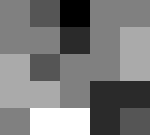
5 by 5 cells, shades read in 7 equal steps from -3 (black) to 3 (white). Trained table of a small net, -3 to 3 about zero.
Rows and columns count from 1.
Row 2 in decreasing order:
1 0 0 0 -2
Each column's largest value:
1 3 3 0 1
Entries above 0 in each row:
0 1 2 2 2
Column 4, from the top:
0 0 0 -2 -2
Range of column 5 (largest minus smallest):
3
